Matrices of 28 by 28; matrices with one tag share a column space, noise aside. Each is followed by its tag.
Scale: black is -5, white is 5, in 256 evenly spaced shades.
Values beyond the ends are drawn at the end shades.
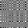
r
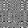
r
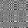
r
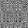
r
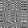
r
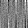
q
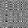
r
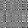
r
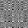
r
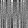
q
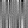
q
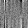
q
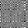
r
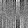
q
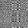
r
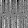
q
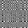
r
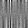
q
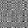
r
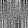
q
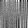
q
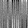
q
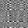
r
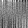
q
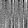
q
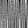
q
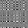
r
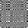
r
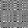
r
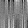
q
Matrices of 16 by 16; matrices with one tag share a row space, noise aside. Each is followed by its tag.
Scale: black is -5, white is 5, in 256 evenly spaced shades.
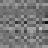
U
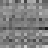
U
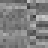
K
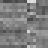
K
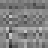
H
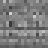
H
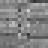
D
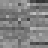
D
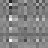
H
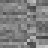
K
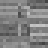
D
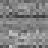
H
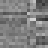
K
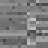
K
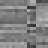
K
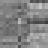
D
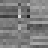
D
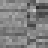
K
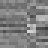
K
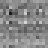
H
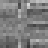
D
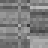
D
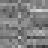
D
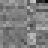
K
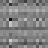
H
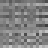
U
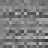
U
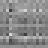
H
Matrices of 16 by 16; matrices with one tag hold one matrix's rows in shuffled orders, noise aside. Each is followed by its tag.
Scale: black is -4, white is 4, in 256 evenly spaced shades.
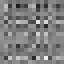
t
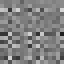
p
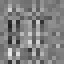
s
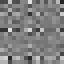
p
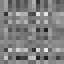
t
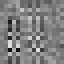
s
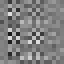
s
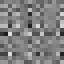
p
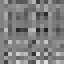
t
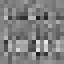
t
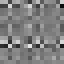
p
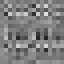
t
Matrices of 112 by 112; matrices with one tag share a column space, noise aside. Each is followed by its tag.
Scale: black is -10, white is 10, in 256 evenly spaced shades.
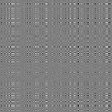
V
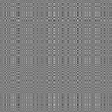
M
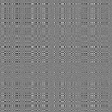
V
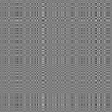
M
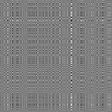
M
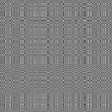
M
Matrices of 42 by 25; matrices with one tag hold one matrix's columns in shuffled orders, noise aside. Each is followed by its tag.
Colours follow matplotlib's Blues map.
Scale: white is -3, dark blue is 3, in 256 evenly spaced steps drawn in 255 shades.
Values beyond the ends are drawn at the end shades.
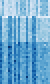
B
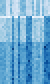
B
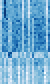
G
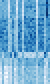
G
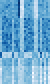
G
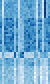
G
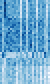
G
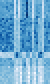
G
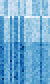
B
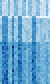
B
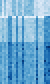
B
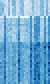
B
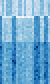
B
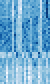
G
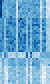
G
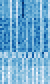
G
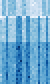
B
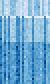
B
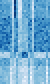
G
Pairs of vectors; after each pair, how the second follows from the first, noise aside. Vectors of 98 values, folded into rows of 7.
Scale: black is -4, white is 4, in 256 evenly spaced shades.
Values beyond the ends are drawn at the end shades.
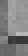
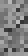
shuffled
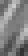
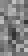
shuffled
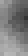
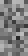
shuffled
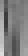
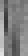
copied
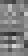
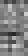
copied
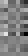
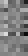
copied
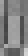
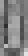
copied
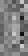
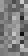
copied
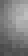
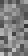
shuffled
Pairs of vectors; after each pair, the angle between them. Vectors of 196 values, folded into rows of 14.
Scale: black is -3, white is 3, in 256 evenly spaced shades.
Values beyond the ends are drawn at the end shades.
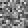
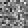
nearly parallel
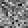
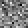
nearly parallel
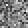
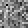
nearly opposite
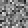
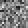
partly aligned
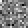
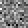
partly aligned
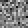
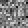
nearly parallel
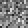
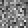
orthogonal
